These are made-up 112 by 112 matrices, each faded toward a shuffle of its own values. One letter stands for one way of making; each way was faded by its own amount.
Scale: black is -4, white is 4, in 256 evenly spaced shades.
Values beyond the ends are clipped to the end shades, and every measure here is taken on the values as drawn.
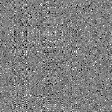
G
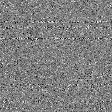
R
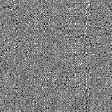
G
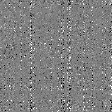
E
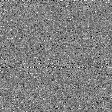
R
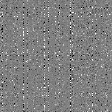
E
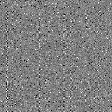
G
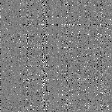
E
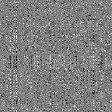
G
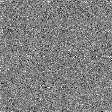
R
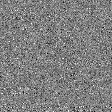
R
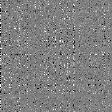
E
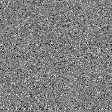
R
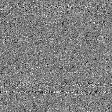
R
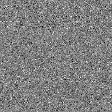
R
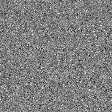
R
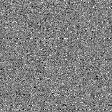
R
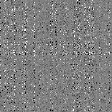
E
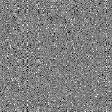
G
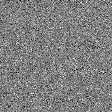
R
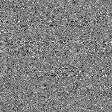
R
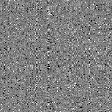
G
